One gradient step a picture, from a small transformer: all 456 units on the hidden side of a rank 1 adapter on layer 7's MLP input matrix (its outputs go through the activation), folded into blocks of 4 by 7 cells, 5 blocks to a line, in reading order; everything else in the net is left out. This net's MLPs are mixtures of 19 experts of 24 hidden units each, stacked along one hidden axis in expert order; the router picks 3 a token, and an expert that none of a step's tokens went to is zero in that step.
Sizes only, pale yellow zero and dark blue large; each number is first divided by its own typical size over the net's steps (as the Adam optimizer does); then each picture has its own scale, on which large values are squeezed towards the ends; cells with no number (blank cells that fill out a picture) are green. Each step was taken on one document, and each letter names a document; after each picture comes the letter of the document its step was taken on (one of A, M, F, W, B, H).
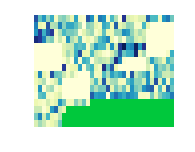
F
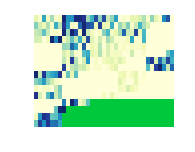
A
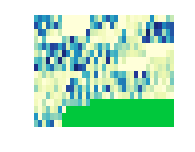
A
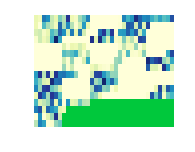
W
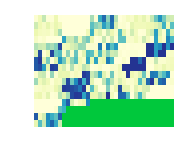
A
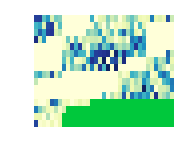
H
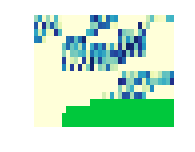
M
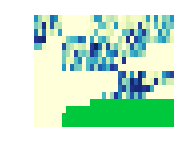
M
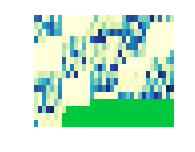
H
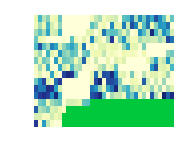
W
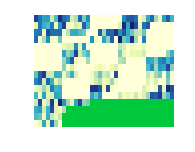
W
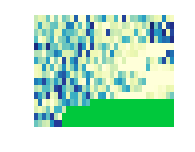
A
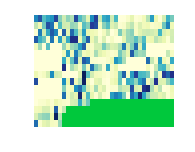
F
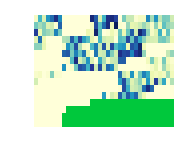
M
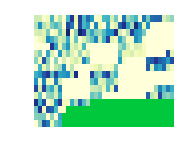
W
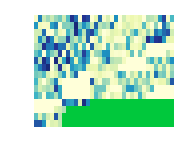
A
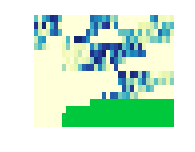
M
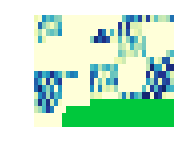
H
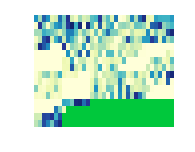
A
